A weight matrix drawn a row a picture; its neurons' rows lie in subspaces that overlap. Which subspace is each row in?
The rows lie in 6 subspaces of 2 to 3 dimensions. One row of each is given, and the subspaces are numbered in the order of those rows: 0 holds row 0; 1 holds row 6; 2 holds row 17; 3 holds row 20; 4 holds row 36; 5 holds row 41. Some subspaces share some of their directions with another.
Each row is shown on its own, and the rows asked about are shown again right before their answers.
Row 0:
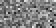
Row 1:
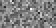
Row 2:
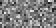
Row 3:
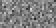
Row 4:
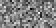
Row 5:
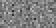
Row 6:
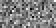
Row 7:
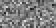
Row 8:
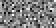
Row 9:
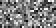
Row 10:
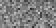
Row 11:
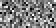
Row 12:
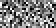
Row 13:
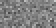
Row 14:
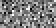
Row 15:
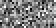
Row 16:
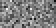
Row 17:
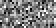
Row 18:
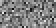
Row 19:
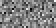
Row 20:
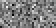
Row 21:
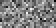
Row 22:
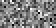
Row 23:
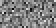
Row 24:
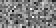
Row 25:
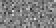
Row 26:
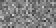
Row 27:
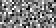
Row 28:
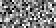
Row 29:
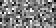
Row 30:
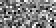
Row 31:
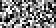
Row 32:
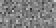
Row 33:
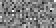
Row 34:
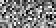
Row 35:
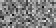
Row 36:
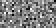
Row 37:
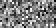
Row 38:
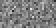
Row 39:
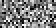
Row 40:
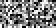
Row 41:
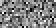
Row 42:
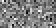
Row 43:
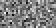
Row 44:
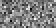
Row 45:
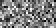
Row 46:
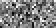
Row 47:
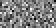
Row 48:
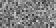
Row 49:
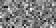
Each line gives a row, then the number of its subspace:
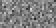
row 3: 3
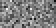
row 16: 5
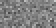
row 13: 0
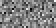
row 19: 5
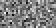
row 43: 4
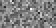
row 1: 0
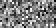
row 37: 2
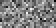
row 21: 3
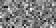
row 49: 3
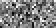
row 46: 3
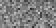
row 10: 0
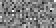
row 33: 3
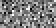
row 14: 3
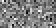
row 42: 0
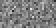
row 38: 1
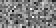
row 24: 1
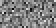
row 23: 5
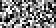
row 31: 5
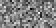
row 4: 0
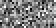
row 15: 2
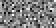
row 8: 3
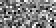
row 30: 0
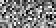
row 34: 0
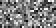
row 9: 1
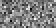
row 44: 3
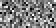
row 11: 2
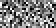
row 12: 2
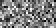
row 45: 4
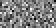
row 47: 2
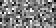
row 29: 1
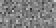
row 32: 1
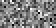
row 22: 0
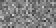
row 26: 4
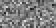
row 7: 4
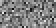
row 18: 5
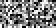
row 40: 1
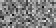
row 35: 4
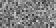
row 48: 2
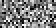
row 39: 1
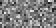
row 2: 1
